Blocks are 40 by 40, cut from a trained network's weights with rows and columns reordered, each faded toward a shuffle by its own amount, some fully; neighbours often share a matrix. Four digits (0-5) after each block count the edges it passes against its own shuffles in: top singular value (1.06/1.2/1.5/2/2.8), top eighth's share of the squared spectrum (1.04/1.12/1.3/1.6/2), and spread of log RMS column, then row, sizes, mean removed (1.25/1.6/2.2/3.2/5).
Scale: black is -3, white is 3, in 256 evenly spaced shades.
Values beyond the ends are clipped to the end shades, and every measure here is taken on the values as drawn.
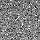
1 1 1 0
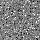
0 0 0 0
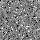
0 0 0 0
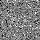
0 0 0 0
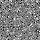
0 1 0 0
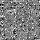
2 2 2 0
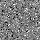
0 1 0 0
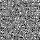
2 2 1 0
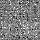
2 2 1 0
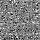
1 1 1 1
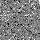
0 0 0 0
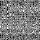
2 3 3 0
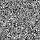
0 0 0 0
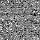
2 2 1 0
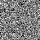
2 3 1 0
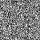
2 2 0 0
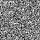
2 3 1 0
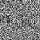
3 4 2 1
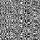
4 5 2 1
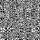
3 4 1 2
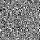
3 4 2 2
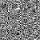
3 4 2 0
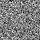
2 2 0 0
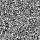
1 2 0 0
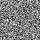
1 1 0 0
